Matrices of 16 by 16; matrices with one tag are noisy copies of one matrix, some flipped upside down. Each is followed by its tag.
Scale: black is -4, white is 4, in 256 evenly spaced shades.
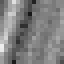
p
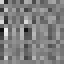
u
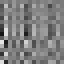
u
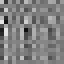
u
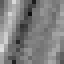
p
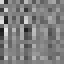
u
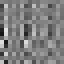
u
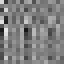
u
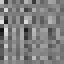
u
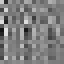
u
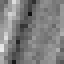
p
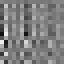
u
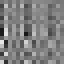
u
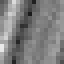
p
